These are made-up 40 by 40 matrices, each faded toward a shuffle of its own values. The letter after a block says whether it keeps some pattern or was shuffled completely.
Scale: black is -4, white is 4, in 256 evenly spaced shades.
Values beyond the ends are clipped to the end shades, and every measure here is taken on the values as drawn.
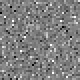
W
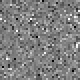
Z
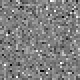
W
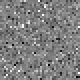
W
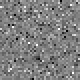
W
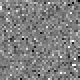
W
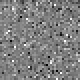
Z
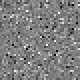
Z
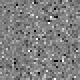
W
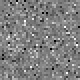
W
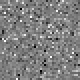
W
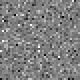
W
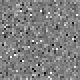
W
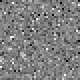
W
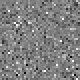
Z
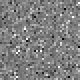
Z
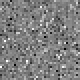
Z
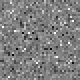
W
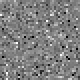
Z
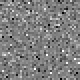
W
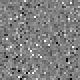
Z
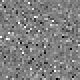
W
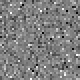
Z
